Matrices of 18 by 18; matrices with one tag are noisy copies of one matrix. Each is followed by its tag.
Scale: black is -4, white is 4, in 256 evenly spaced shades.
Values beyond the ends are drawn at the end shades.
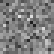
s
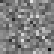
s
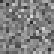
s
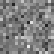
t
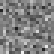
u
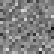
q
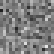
u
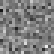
u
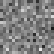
q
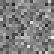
t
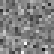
u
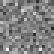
q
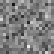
t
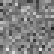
q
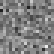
u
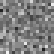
u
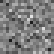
s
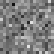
t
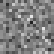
s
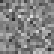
s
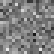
q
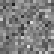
t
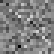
s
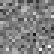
q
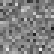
q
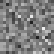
s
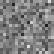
t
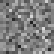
s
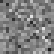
s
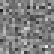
u
